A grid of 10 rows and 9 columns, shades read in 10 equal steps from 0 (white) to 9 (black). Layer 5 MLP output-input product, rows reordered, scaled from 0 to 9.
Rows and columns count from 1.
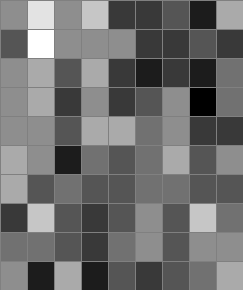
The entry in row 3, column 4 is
3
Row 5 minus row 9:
-1 -1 0 -4 -2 1 -2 3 3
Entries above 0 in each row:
9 8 9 9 9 9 9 9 9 9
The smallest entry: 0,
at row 2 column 2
